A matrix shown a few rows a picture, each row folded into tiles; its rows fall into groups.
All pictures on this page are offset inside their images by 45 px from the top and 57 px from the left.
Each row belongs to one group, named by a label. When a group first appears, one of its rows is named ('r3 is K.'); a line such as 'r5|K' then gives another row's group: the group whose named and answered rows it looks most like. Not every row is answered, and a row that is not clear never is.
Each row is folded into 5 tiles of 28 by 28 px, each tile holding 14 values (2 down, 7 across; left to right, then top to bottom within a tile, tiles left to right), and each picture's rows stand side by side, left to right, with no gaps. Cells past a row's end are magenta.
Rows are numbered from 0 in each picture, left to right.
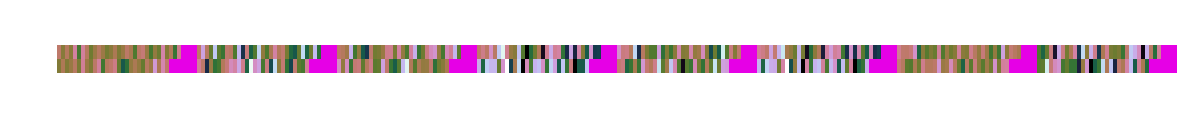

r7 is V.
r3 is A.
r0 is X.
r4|X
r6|X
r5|A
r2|V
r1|X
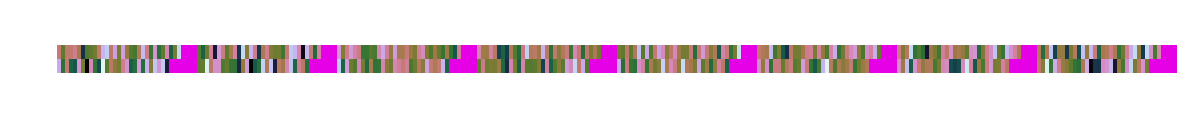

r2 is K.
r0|K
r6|V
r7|V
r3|K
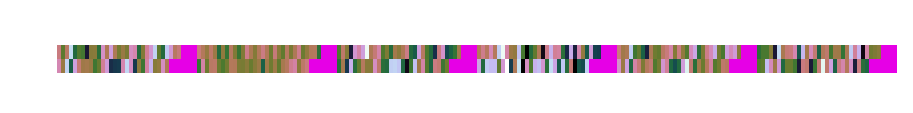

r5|V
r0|V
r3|A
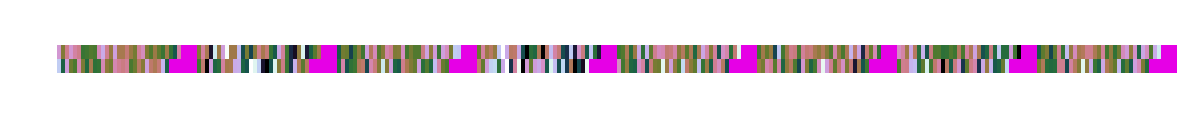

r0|K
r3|A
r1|X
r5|V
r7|K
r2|K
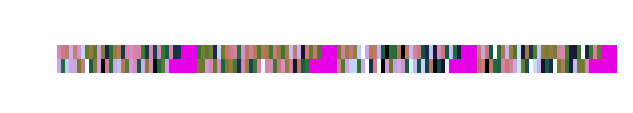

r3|X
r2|A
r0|A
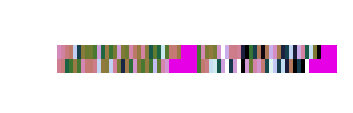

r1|A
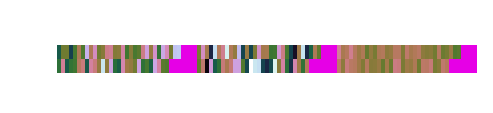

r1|X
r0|K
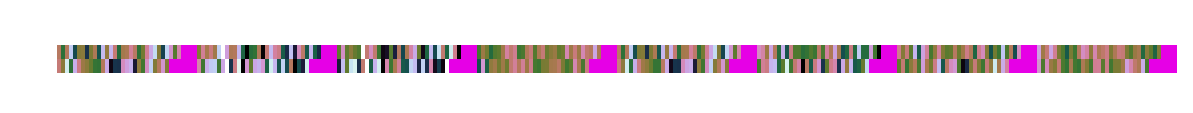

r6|X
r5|A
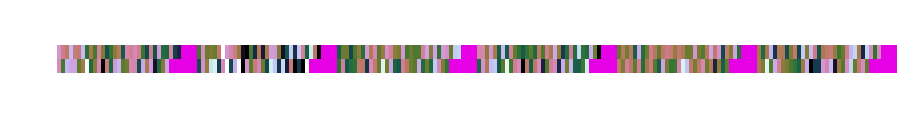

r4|V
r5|V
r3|A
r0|A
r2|K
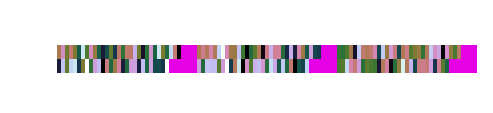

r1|A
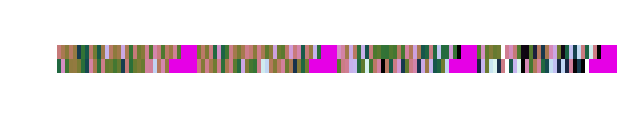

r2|A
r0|K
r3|A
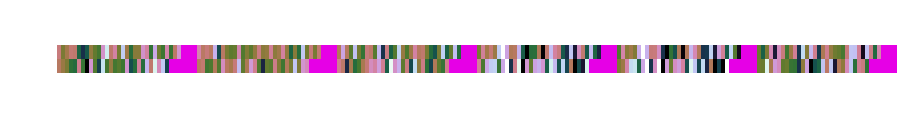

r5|V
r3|A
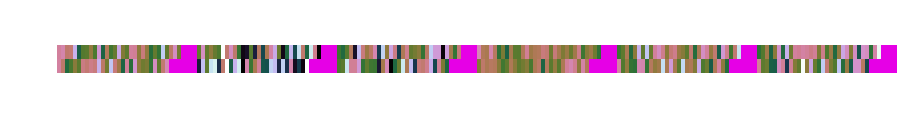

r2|V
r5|K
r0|X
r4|K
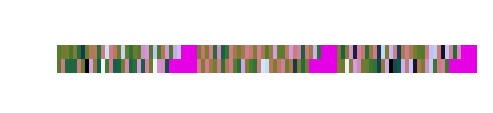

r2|V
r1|V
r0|K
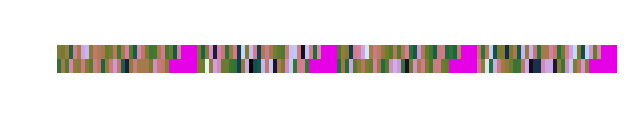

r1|V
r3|V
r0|X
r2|X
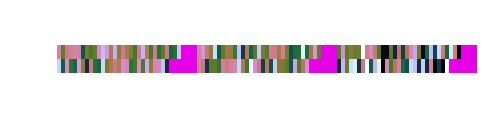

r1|X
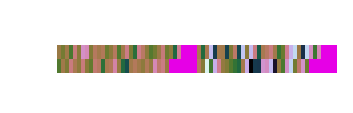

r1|V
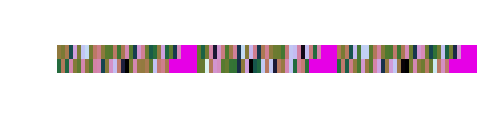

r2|X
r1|V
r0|X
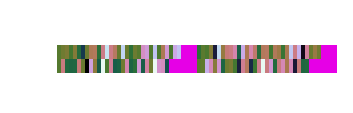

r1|V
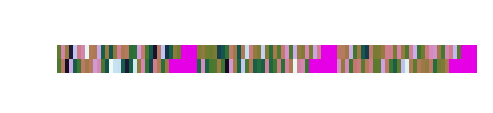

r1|K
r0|X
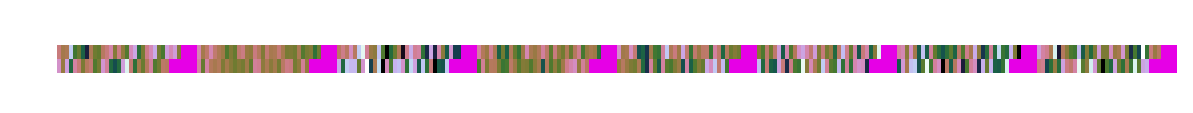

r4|K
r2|A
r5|K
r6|A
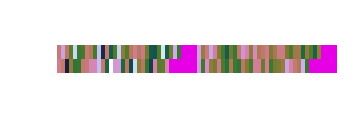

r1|K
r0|X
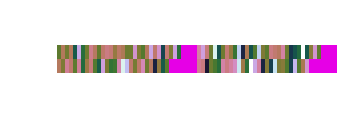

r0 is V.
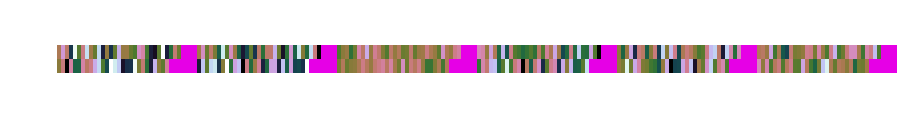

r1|A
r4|V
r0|X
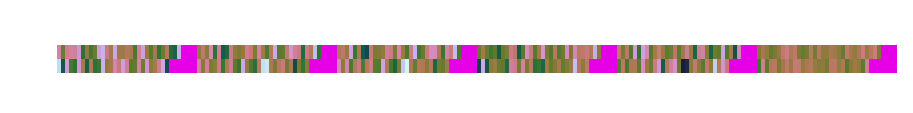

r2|V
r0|K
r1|V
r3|K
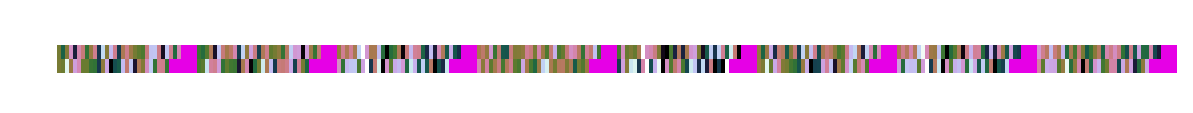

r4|A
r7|A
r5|V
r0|V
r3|V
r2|A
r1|V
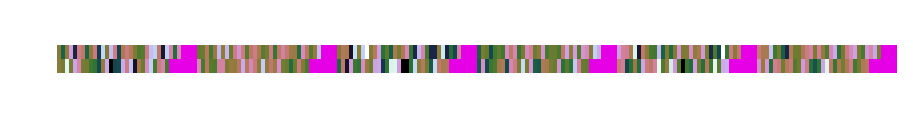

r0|V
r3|K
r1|K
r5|V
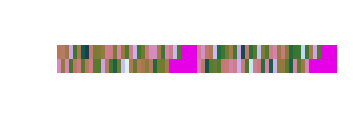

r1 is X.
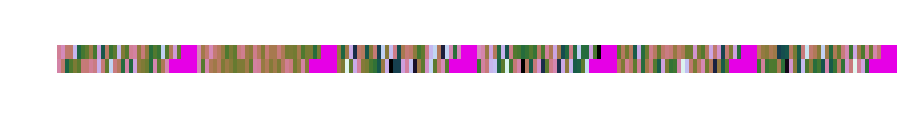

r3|A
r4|V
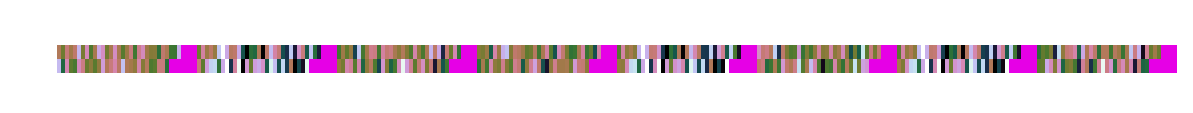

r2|V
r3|X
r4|A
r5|X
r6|A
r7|V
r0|K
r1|A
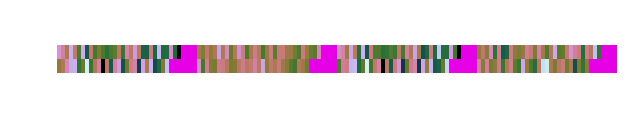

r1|K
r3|V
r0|A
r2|A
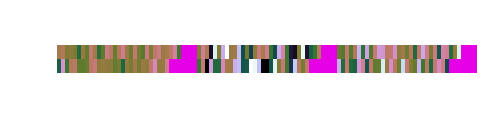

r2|K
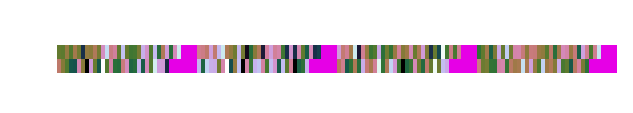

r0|K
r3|K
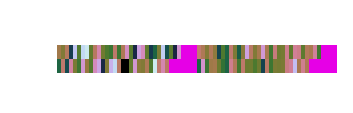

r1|K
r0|X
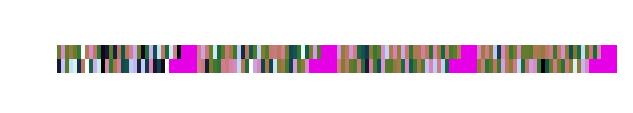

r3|X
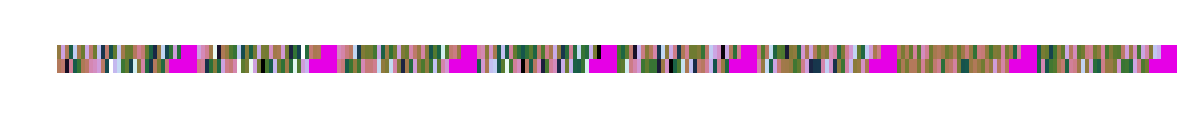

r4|V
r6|X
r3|A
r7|K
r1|X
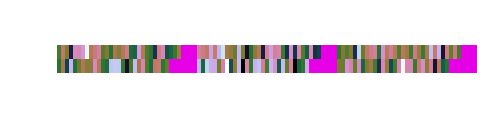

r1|A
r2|V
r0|X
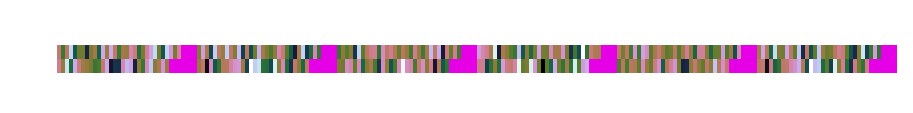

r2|V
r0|V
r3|X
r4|X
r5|X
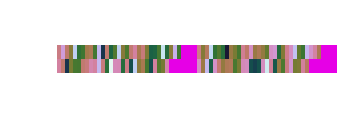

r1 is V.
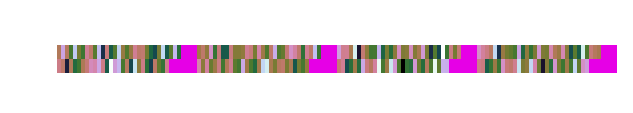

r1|V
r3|X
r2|X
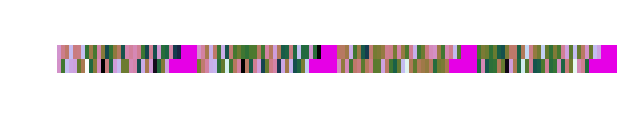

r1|A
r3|K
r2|V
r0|A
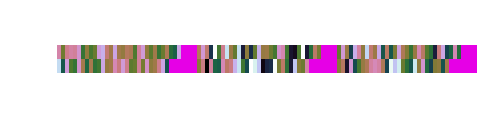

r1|X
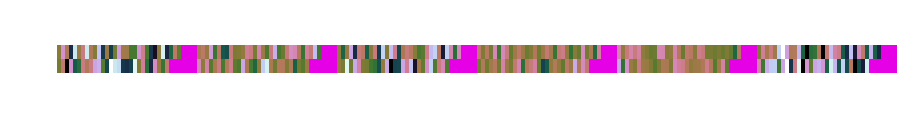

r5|A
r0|X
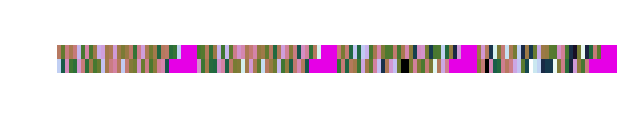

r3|X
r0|K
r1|K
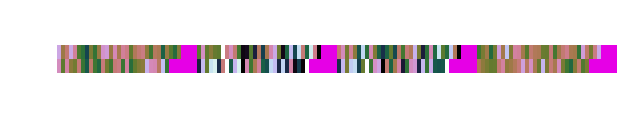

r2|A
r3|K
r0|K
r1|A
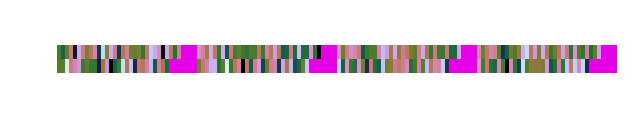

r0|V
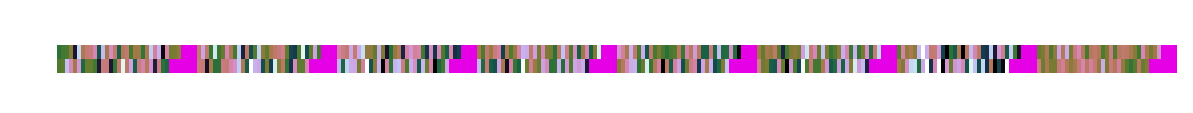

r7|K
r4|A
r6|A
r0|V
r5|K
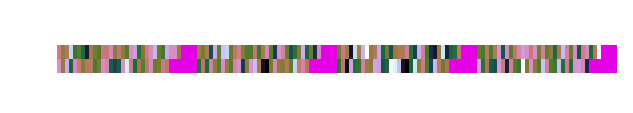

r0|V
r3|K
